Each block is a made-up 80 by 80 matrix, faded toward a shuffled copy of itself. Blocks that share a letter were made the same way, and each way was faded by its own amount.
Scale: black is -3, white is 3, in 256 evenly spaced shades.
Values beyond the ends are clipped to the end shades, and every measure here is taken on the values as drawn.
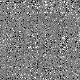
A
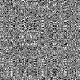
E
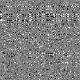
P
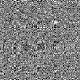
E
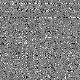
A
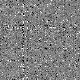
A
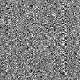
E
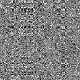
E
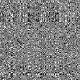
E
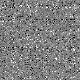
A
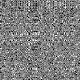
E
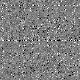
A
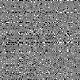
P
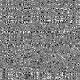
P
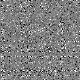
A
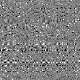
P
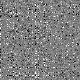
A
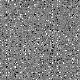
A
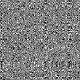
E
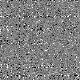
A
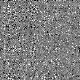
A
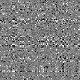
P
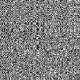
E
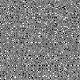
P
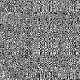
E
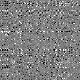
P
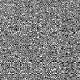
E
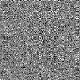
E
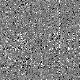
A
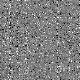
A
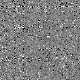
A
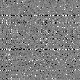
P
